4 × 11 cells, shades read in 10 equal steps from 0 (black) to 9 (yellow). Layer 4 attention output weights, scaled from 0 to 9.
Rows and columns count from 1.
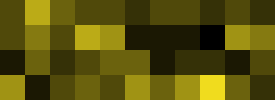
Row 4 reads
6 1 3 4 3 6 4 6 9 4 2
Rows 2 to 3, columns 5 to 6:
6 1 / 4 4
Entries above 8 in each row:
0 0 0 1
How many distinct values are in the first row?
4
